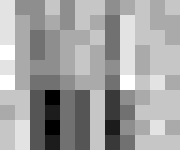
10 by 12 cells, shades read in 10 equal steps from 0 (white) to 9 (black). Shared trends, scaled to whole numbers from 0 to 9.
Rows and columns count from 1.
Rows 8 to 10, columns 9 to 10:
5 2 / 4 3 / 5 2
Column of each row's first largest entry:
2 8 3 3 3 3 4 4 4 4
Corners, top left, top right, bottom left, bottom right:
1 2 2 2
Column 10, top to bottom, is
2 2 2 3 3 2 3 2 3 2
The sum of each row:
33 34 34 33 32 34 50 50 50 48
